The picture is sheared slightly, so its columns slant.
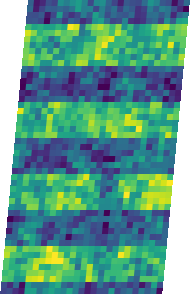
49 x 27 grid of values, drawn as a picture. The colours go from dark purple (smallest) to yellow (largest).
No overall slope runs across the table. Streaks run across, left to right. Horizontal stripes repeat 4 times down the table. Overall the values sit about 50% of the way up the scale.
